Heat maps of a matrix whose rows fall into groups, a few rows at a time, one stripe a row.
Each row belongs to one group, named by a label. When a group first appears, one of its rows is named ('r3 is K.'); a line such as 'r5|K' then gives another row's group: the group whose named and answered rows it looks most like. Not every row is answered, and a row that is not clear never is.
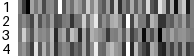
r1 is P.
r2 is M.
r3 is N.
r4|M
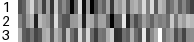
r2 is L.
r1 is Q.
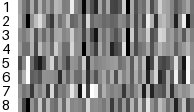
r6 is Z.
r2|P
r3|L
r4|L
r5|Z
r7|N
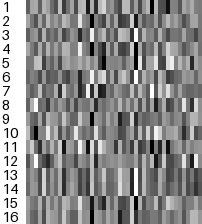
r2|L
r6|M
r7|Q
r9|L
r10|P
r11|N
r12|Z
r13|M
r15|L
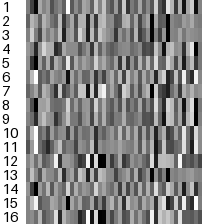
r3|N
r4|P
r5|P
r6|Z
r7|N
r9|P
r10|Z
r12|Q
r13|N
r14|P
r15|Z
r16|Q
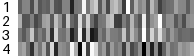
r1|M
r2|Q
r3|Q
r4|N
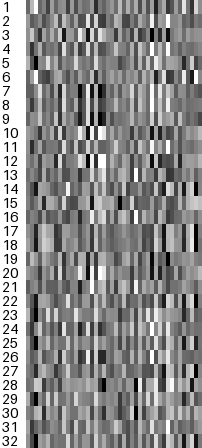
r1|Z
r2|Q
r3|N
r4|Q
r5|P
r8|Q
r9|Q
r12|N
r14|P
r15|L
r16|M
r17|P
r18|P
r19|N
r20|N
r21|M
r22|P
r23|P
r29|P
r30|L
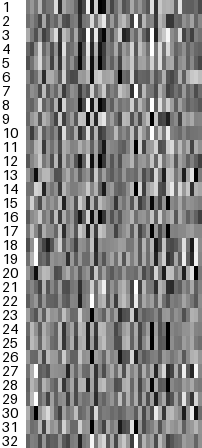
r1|Q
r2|M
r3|Q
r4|Q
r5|Q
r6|L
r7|M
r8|Q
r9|N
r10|Q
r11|L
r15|N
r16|Q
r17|N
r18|Z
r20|P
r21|M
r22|M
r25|N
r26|L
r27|Z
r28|N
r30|P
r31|L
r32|M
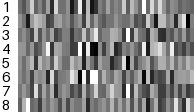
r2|P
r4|Q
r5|L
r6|N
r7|M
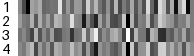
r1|P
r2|L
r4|L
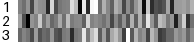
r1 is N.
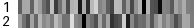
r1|N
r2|L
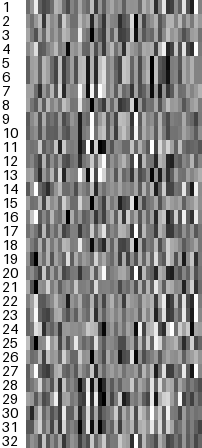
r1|Z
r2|L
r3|L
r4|Z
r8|L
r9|M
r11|Q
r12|M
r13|N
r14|Z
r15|L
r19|P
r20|M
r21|P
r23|Z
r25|P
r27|Z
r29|Q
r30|Q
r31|Q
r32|M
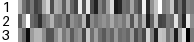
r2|Z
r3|P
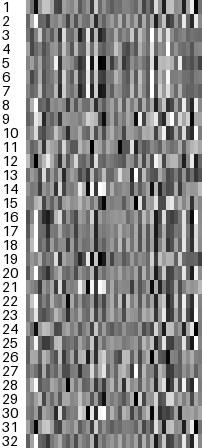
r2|Z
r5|Q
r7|Q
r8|Z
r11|L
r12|P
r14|N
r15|L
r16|Z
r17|Z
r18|Z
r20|Z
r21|N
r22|Z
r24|P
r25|Z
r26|N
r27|M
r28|Z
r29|L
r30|N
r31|P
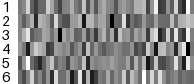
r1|Z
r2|L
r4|P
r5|Z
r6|Q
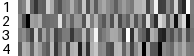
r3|M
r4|N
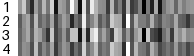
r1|N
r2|M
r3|N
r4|M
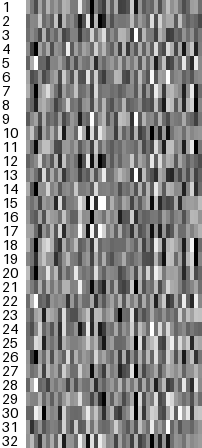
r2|Q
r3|M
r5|Z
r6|Q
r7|P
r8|P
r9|M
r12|Q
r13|M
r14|P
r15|N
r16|L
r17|N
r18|P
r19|P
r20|P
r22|Z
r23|L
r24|Q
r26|P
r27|L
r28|Z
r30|L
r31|Q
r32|N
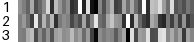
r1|Q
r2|M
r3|L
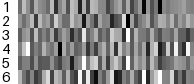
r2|L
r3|M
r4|Z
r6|Q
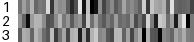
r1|Q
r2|P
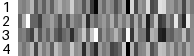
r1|L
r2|Z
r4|L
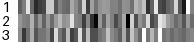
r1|Z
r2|L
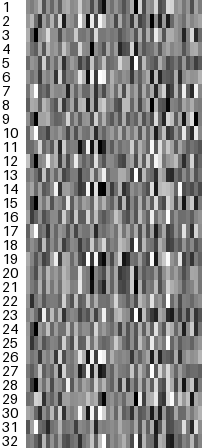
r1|L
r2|N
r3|P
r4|L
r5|M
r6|N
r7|Z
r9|P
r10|Z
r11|Q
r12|P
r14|Q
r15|P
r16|Q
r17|Z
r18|M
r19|Q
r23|M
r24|P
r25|Q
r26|N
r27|Q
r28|P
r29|L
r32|M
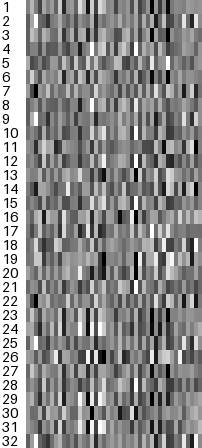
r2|Z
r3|N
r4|M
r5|Q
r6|N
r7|P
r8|M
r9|Z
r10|M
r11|P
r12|M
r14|P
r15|M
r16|L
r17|Q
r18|Z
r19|L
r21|M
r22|P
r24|N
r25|Z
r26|Q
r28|M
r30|L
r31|N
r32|Z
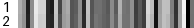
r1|P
